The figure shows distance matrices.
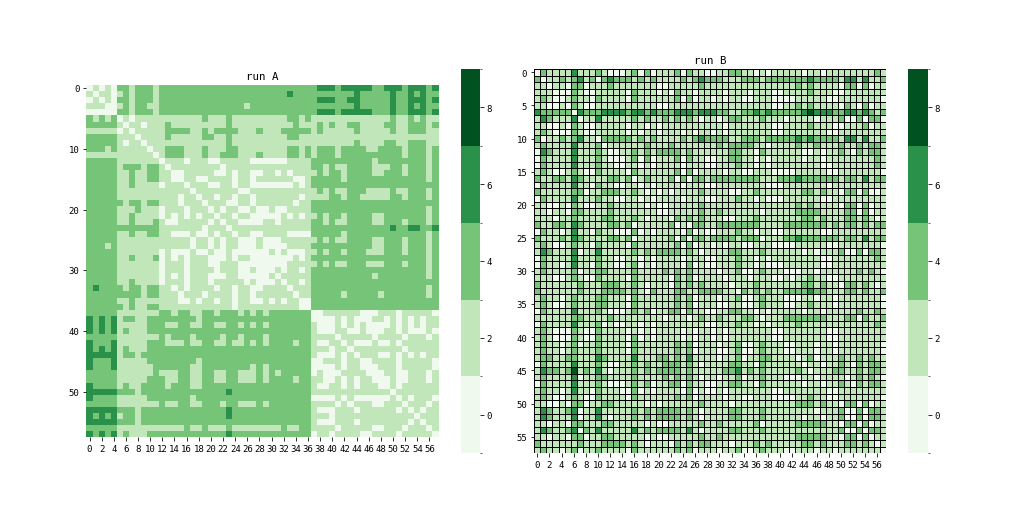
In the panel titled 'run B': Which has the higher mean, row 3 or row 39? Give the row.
3
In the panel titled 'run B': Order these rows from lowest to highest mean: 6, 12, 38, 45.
38, 12, 45, 6
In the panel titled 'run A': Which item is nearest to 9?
6
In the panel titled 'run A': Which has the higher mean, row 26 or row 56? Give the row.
26
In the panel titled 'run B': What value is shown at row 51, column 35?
2
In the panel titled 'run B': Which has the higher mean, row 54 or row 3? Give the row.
54
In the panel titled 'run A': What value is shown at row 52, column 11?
2
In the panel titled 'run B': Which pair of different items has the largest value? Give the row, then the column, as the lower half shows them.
45, 6
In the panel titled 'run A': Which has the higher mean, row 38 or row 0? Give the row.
0
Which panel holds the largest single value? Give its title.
run B
